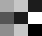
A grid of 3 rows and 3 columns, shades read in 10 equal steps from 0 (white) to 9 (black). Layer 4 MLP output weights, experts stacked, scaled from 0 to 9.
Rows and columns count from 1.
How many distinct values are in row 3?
3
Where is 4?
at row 3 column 1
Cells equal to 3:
1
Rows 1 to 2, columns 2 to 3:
2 8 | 8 0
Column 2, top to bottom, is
2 8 2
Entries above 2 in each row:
2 2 2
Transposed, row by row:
3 6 4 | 2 8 2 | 8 0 9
